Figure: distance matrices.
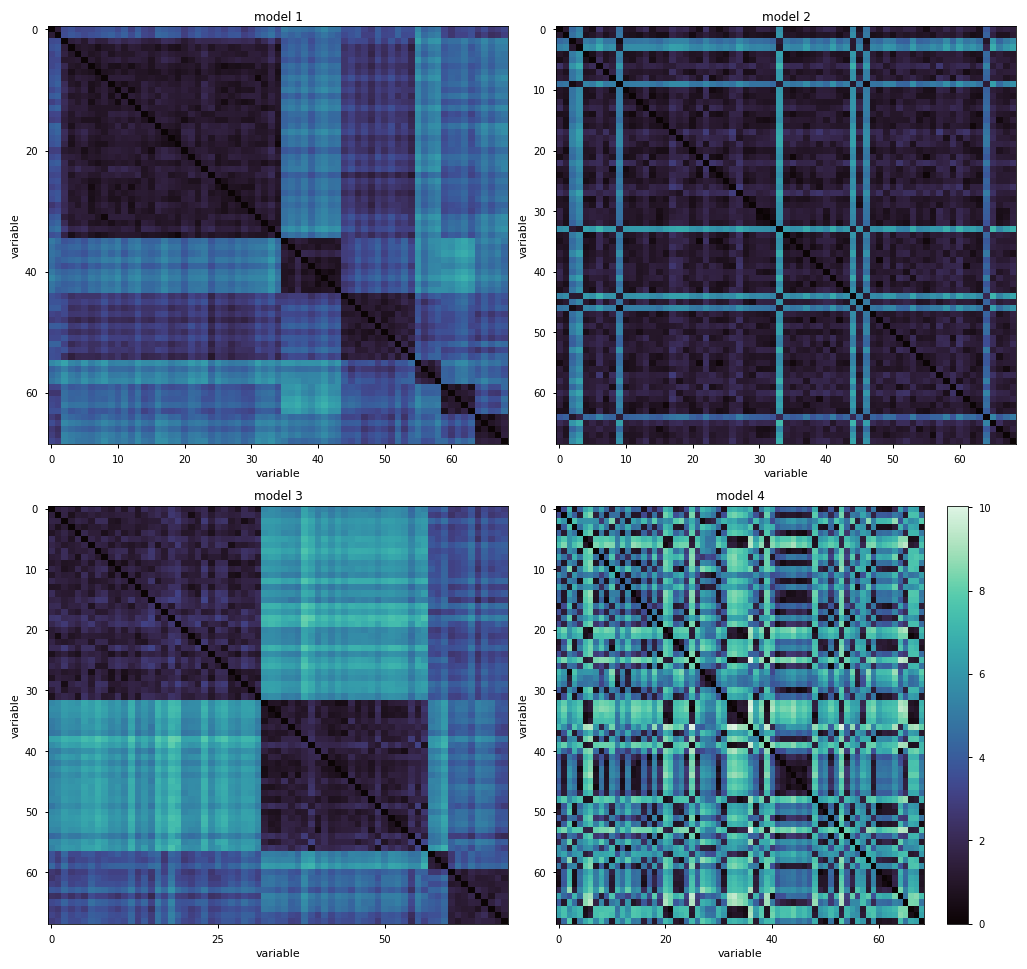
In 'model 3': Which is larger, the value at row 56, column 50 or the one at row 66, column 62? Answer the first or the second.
the first
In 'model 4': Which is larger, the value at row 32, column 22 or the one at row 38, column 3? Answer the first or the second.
the first
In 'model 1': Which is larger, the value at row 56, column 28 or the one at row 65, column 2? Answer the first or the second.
the second
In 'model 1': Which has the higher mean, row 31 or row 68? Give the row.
68
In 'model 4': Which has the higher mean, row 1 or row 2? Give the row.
2
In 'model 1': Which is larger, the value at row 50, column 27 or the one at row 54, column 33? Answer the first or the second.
the second
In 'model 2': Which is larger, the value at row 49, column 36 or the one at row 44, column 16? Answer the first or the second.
the second
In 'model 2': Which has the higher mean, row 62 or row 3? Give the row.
3
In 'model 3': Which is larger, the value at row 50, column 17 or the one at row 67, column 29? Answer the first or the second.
the first
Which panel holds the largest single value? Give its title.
model 4
